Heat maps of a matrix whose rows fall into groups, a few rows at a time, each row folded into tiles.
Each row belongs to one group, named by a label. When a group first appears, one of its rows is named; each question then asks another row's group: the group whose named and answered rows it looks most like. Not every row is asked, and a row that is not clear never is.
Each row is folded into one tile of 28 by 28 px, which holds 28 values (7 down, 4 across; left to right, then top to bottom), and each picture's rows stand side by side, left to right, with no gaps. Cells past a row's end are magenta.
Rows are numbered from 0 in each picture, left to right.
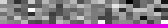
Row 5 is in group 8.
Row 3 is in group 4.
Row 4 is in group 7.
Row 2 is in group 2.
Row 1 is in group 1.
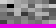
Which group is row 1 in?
8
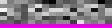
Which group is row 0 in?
1
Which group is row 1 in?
7
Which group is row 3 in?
7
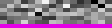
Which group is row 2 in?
7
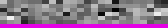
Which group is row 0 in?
4
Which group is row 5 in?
7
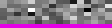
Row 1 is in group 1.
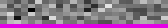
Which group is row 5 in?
2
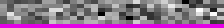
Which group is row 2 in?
1
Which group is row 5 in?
2
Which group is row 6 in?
7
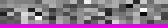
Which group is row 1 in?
4
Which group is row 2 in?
2
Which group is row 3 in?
1
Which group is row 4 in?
2
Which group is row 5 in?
1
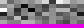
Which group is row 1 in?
2
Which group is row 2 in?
1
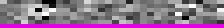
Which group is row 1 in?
7
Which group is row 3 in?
1
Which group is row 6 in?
8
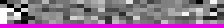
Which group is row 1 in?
8
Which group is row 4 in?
2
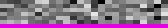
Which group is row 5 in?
2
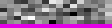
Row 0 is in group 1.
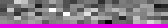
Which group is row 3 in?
4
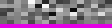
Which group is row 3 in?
7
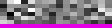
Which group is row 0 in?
2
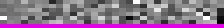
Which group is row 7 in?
4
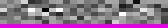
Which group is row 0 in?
1
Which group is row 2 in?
1
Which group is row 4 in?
2
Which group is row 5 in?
1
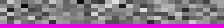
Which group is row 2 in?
2
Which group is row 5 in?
1
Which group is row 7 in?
4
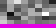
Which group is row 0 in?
2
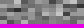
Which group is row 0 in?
8
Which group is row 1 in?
7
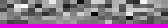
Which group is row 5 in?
1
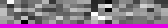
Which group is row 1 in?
8
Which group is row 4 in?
7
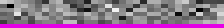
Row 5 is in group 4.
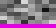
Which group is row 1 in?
8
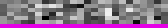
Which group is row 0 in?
2
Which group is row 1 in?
8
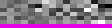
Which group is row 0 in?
8
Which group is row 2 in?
4
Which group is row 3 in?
1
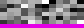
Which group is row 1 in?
2
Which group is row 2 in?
8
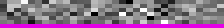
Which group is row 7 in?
4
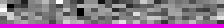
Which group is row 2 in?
4
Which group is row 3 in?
7
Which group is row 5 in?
4
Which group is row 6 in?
8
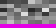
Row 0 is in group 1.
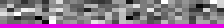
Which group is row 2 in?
1
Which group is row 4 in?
8
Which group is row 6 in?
4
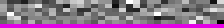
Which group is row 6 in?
8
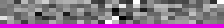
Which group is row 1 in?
2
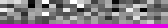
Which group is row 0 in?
1
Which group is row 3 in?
4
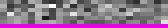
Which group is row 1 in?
8
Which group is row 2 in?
7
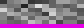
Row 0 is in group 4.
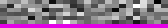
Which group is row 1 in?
8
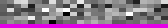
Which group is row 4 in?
7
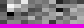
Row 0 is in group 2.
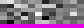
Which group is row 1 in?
8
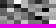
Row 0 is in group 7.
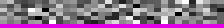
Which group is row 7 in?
1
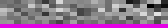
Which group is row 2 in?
1
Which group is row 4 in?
7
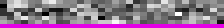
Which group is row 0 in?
2
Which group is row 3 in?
8
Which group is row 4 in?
2
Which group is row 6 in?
8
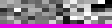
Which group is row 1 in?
8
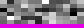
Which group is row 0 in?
4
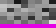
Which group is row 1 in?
8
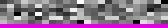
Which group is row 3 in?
2
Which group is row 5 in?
2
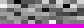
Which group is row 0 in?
7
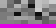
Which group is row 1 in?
2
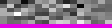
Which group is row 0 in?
7
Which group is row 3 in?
8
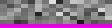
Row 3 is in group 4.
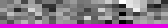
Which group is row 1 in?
1
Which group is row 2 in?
4
